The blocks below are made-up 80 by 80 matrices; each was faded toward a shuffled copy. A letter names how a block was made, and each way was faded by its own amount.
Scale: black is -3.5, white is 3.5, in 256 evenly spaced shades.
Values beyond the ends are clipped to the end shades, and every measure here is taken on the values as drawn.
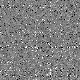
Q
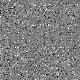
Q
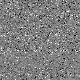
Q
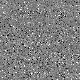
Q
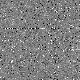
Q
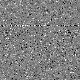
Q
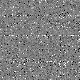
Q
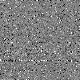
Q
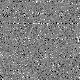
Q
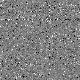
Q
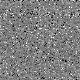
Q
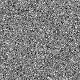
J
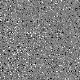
Q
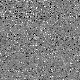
Q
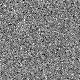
J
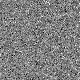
J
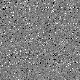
Q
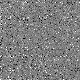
Q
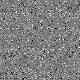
Q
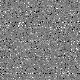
Q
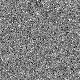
J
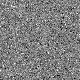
J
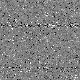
Q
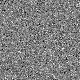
J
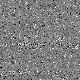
Q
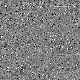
Q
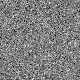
J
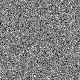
J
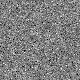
J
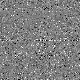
Q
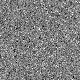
J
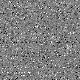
Q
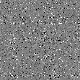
Q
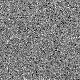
J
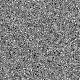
J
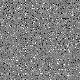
Q
